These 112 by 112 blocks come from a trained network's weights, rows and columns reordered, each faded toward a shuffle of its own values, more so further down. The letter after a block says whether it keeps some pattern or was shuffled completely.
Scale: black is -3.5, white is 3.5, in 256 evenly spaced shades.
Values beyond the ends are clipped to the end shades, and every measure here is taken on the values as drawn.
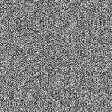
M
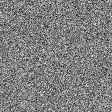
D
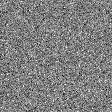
D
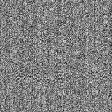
M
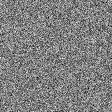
D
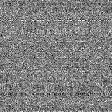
M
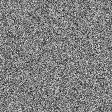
D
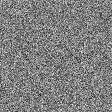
D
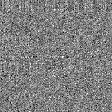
M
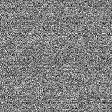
M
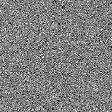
M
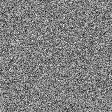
D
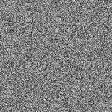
M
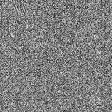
M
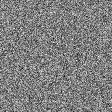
D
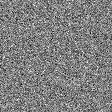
D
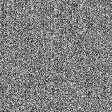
M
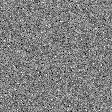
D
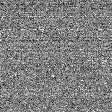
M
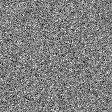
D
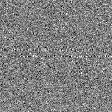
M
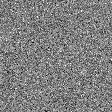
D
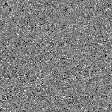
M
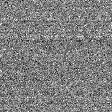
M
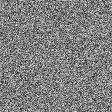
D
